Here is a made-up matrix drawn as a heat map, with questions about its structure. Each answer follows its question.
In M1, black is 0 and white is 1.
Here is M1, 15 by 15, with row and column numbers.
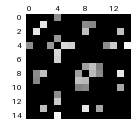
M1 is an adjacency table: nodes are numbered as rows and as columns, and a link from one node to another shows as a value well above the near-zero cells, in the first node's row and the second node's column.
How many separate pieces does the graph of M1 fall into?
2
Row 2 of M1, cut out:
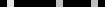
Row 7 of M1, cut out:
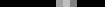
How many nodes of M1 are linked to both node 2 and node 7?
1
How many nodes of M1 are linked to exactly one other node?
7
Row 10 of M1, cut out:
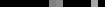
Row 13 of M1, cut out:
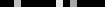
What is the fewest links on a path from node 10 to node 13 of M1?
1
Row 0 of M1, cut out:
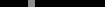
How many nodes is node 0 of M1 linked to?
1
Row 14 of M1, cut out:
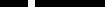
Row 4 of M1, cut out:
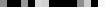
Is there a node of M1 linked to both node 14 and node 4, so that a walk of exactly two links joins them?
no
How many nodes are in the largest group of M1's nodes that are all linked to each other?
3
